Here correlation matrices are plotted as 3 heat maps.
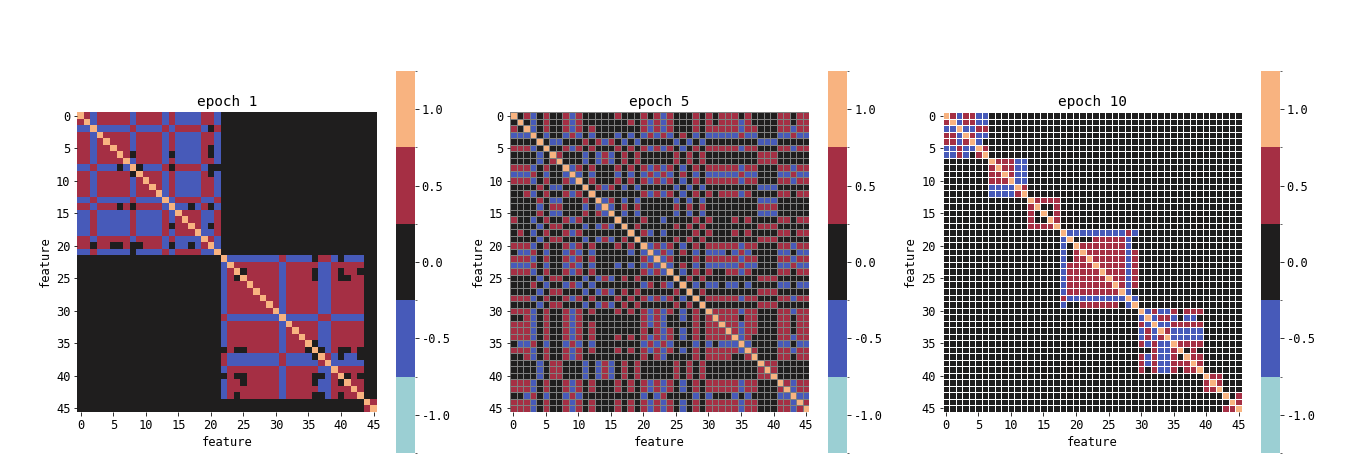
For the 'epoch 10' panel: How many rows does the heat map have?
46
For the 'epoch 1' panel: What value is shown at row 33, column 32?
0.5
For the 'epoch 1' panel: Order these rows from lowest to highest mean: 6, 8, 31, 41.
31, 8, 6, 41
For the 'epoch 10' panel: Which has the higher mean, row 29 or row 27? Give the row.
27
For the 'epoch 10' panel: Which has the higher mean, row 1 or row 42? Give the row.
42
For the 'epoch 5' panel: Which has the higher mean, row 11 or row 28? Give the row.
28
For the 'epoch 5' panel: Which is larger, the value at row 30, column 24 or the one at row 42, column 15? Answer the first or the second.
the first
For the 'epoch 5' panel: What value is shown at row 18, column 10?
0.5
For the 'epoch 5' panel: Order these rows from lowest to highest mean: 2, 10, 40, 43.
43, 40, 2, 10
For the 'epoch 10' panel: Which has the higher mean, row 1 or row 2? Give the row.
1
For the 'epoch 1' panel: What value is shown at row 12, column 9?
0.5
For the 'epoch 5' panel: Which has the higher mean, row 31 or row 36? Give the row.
36
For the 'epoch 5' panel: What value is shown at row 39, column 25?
0.5
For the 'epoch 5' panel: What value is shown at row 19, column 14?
0.5
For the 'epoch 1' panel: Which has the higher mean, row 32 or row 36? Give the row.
32
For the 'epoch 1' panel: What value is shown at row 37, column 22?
0.5
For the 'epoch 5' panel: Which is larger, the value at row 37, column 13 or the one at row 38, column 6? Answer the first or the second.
the second
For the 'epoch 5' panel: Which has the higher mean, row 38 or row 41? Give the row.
41
